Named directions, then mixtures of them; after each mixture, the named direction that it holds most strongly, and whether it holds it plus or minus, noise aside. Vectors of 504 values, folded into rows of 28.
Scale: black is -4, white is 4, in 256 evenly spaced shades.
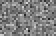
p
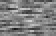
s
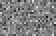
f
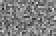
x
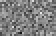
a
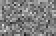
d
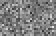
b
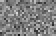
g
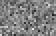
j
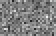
f, minus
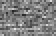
s, minus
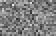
a, plus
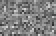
j, plus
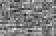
s, minus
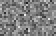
p, minus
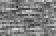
s, minus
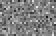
f, plus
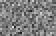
a, plus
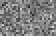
b, plus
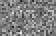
a, minus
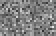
b, plus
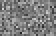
x, minus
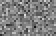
p, minus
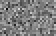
f, minus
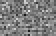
p, plus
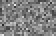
d, minus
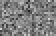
p, minus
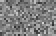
g, plus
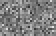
b, plus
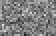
d, plus
